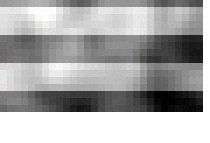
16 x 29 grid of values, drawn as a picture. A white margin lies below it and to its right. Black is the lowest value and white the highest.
Lone odd cells: none. Slope: up to the top left. Ninth with the lowest average: bottom right. Stripes: horizontal, repeating 2 times. Ninth with the highest average: top left.
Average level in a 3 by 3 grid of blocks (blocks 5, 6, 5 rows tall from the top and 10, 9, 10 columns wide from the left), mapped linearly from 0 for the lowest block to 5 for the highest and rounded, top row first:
554 | 331 | 220
